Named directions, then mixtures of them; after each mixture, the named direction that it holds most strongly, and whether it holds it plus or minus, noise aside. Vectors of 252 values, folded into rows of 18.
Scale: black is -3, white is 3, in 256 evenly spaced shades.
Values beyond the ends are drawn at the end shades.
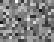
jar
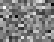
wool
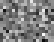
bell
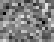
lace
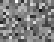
jar, plus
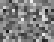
bell, plus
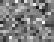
jar, plus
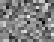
lace, plus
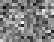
wool, minus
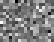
jar, minus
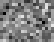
lace, plus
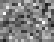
lace, minus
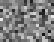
bell, minus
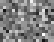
bell, plus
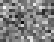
wool, plus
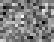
lace, plus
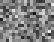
wool, minus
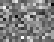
wool, plus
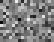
jar, plus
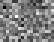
wool, minus
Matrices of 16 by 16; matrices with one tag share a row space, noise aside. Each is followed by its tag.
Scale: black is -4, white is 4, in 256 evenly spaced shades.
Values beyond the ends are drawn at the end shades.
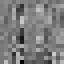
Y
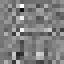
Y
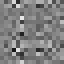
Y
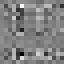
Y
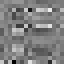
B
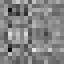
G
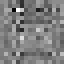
Y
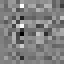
Y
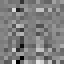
Y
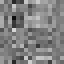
B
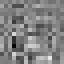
B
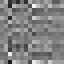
G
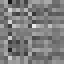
G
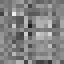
B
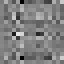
Y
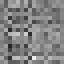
G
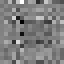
Y
